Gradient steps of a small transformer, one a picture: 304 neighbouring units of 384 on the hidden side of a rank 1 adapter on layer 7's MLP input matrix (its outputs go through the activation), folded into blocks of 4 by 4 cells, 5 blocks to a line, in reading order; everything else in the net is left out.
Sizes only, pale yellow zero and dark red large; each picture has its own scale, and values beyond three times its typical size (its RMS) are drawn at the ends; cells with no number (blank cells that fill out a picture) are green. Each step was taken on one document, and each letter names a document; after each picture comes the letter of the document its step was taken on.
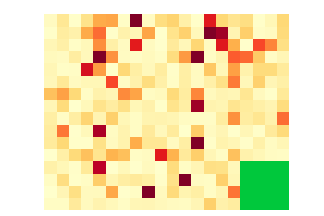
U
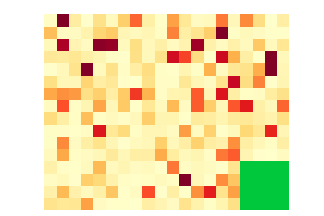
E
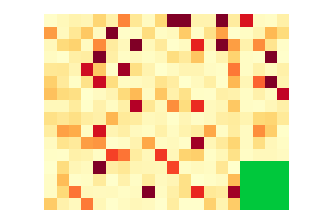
U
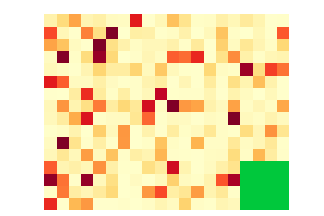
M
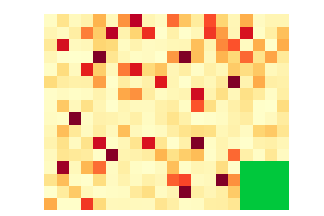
U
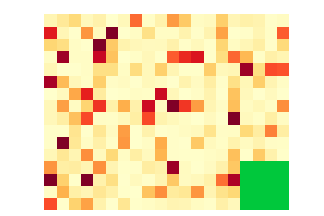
M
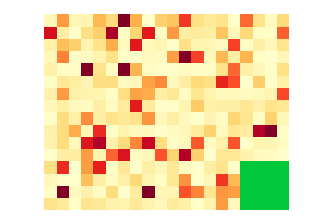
U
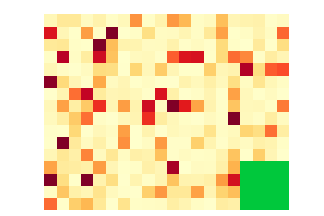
M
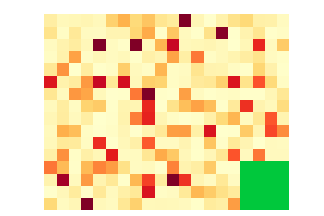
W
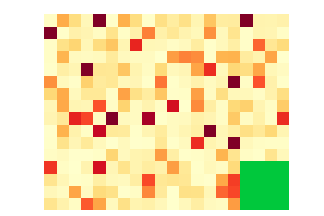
E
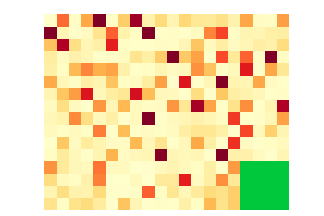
E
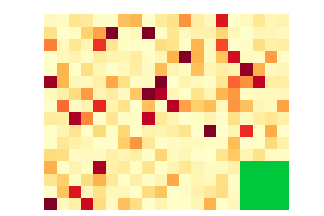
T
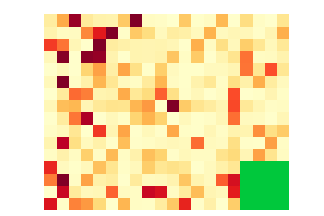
M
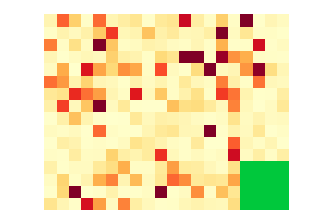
T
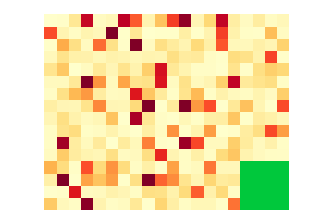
W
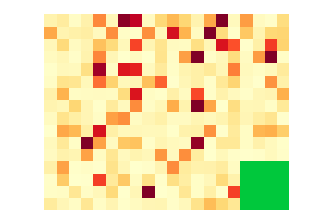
U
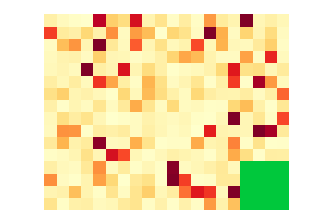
U
